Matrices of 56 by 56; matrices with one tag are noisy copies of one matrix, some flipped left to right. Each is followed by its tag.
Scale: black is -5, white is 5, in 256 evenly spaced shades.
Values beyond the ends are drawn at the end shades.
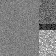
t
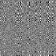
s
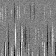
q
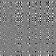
s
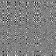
s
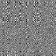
s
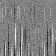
q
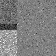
t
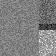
t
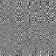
s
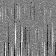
q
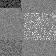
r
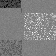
r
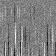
q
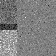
t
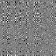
s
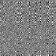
s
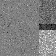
t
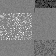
r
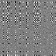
s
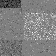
r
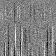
q
